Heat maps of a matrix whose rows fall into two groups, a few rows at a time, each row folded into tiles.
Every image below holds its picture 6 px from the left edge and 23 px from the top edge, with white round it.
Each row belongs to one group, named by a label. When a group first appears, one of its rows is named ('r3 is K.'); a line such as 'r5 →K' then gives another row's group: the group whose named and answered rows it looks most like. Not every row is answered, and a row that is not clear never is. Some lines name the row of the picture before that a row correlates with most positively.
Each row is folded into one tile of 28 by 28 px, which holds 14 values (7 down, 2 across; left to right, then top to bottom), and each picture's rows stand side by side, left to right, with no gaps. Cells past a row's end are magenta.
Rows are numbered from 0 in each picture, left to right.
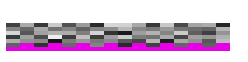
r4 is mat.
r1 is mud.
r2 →mud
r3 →mud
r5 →mud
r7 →mat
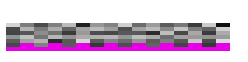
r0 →mat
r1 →mud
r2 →mat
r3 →mat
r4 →mat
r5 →mat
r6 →mat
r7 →mat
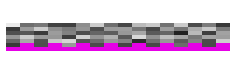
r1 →mat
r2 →mud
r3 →mat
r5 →mat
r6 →mat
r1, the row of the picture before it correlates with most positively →6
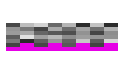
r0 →mud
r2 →mat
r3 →mat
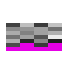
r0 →mud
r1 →mud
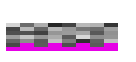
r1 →mat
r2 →mud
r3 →mat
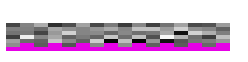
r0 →mud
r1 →mat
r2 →mud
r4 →mud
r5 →mud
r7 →mud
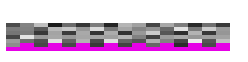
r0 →mud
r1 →mat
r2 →mat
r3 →mat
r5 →mud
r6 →mat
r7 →mat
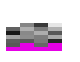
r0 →mat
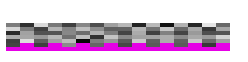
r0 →mat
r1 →mat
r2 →mud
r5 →mat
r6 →mat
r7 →mat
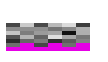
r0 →mud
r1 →mud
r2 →mat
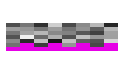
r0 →mud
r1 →mud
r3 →mat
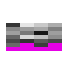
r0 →mud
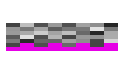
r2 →mud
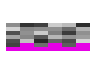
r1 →mud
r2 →mat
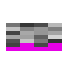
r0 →mat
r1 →mud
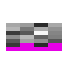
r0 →mat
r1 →mud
